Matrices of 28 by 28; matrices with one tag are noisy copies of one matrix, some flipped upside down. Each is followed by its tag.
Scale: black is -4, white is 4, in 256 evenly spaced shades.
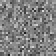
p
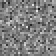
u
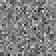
p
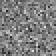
u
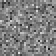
u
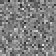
p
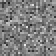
u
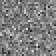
u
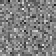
p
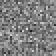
u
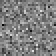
u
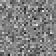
p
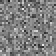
p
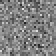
p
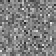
p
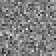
u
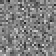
p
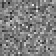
u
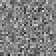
p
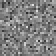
u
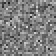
u
